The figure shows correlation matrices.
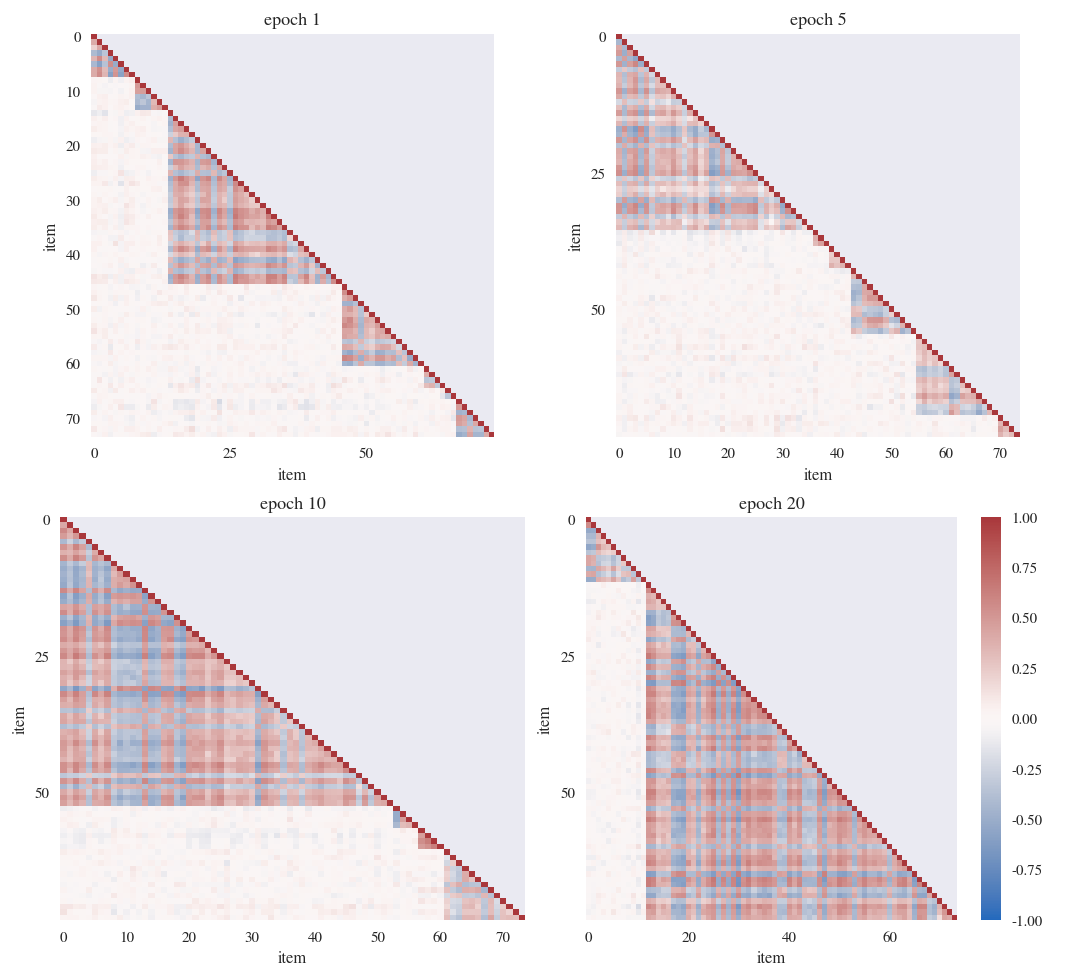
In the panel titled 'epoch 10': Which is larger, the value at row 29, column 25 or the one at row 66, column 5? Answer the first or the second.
the first
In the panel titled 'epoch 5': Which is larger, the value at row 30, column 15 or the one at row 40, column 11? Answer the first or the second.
the second
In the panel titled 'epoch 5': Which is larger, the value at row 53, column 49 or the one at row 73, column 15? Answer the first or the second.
the first
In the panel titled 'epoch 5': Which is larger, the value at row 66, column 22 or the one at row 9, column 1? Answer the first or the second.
the first
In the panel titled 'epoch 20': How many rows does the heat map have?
74
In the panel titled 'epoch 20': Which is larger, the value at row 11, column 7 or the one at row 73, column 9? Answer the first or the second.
the second
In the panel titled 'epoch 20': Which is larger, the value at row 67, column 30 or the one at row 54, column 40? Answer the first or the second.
the second
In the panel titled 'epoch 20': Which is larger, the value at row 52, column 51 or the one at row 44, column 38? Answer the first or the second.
the first
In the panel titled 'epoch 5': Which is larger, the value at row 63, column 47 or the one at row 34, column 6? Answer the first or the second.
the first
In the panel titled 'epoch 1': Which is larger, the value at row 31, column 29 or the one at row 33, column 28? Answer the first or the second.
the second
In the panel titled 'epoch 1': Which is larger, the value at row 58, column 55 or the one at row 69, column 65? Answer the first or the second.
the second
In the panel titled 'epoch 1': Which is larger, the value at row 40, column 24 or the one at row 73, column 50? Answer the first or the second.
the first
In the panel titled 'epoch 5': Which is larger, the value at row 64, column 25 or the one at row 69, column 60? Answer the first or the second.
the first
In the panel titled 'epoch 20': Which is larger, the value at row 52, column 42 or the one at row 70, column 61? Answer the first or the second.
the first
